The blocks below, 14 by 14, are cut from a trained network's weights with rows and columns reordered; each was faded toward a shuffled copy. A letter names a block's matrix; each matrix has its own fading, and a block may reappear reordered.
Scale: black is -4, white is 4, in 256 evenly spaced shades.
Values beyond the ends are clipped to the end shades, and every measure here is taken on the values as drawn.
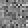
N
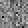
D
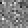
D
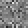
N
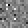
D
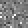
D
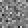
D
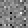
D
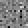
D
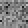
N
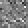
N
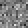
N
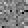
D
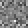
N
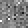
D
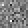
D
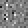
D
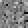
D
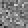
D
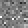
D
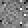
D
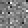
D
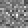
N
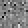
D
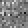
N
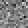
D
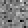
D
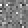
D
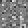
N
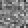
N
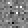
D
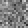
N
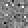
D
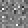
D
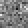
D
